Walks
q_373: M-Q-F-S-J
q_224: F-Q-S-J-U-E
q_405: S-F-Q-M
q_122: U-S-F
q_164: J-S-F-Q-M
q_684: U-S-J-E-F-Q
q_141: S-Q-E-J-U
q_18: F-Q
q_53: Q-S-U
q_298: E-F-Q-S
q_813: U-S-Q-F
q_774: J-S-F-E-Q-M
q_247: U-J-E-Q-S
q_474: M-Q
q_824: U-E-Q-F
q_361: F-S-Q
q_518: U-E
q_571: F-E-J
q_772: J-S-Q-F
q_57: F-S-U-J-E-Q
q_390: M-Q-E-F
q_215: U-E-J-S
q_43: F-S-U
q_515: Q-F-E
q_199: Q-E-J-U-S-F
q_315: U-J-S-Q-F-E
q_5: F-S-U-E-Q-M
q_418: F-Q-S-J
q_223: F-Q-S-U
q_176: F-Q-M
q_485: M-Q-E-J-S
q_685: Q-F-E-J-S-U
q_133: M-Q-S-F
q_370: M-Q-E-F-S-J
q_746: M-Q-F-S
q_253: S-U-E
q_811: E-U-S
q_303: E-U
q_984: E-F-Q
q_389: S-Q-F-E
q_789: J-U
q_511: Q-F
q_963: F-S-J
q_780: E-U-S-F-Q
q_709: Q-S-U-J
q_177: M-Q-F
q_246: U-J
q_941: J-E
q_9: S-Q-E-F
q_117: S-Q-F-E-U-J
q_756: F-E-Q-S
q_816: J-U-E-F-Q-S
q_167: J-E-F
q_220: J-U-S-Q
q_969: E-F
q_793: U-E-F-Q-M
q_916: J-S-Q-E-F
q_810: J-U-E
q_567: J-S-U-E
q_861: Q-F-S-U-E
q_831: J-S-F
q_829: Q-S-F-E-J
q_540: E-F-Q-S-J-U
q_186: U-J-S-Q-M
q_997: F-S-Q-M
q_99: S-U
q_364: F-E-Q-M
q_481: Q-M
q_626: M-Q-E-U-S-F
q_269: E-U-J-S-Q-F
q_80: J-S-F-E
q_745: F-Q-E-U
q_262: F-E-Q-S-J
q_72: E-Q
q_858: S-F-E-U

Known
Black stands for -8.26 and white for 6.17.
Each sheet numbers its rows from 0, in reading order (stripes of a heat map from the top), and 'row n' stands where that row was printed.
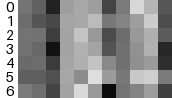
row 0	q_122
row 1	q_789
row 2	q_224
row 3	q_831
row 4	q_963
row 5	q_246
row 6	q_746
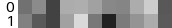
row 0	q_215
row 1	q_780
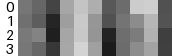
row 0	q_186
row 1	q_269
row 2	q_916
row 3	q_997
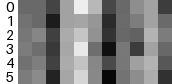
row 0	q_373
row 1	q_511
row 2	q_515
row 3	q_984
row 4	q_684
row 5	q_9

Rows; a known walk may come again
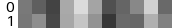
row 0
q_481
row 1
q_515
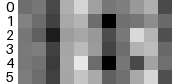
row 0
q_685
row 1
q_18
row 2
q_122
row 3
q_315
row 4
q_984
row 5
q_567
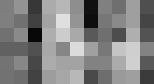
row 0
q_756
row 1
q_746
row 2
q_167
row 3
q_246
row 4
q_215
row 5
q_418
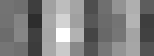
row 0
q_224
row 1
q_80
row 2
q_370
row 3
q_57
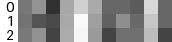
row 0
q_941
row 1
q_303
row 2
q_485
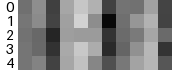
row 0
q_262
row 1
q_389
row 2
q_511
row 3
q_164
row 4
q_684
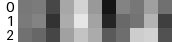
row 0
q_745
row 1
q_774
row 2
q_186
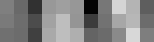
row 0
q_813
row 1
q_861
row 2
q_810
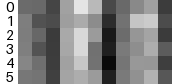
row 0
q_373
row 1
q_220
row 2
q_997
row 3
q_780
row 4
q_361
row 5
q_816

